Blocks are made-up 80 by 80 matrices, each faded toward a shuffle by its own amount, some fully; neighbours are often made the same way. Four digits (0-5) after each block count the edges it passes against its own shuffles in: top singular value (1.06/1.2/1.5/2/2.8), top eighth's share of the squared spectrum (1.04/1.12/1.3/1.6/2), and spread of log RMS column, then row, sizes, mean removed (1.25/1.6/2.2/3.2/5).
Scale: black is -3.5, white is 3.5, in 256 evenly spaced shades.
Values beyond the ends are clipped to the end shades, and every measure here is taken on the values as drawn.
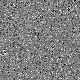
0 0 0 0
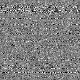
2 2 0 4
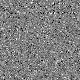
1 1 0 2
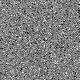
0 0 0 0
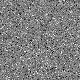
0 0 0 0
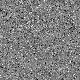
0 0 0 0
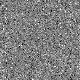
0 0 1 0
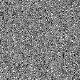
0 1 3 0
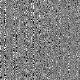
2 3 4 0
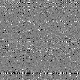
4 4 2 3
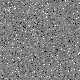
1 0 0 0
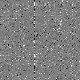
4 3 1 0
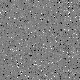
2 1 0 0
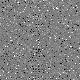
2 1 0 0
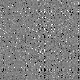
4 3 2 1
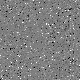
2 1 0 0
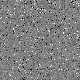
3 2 0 0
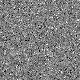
2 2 0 0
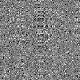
4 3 2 2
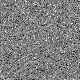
1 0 0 0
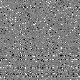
4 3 1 2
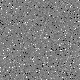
1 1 0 0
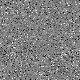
1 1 0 1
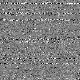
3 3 0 3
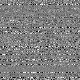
2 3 0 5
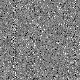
1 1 2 0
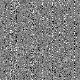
2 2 3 0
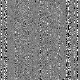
3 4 4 0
